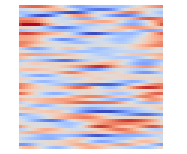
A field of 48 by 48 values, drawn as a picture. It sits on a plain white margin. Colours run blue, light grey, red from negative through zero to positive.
Grain: streaks across. Slope: none. Average level on the scale: 50%. Ninth with the lowest average: top middle.
